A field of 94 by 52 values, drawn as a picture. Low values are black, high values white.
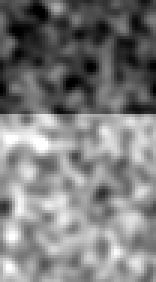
Stripes: none. Seam: horizontal, 40% of the way down, the bottom part higher. Lone odd cells: none.
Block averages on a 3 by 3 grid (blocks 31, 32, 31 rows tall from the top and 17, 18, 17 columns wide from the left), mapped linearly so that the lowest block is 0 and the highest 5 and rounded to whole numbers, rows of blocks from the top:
000 / 544 / 555
